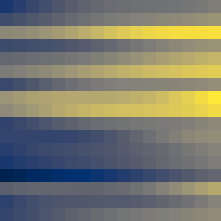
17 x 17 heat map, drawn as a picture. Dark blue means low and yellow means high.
The grain runs across in streaks. There is an overall slope up to the top right. The ninth with the lowest average is the bottom left.
